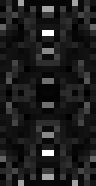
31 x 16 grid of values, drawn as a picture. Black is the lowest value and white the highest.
Histogram: skewed, a long tail of high values. Slope: none. Average level on the scale: 10%. Mirror symmetry: left to right and top to bottom.
